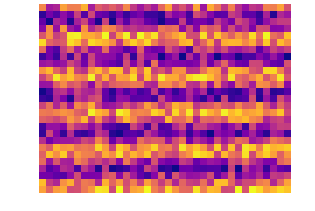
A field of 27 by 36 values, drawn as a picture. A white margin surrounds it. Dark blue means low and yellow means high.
No seam splits the table. No overall slope runs across the table. Horizontal stripes repeat 5 times down the table. Overall the values sit about 50% of the way up the scale.
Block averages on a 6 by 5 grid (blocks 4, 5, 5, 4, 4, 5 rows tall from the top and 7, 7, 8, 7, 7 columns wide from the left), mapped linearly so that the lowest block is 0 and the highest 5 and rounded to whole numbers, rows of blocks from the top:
1 1 0 2 1 / 3 3 3 3 3 / 3 4 3 2 3 / 4 4 5 5 4 / 3 3 4 3 5 / 3 3 2 2 3
